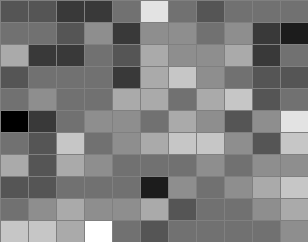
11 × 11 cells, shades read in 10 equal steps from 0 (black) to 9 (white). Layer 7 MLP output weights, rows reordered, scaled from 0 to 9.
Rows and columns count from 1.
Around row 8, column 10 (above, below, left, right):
3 6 4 5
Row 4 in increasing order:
2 3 3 3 4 4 4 4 5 6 7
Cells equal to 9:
1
